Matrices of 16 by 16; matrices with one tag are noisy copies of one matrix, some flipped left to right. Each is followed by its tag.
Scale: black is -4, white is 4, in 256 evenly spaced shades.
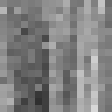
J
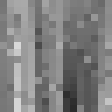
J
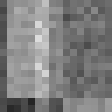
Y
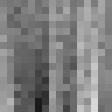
J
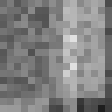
Y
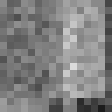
Y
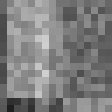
Y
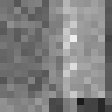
Y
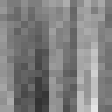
J
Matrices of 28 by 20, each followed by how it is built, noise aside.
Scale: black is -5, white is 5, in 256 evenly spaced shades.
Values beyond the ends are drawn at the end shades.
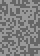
noise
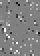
sparse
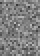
noise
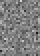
noise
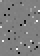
sparse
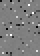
sparse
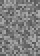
noise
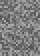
noise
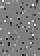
sparse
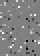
sparse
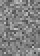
noise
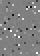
sparse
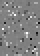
sparse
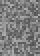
noise
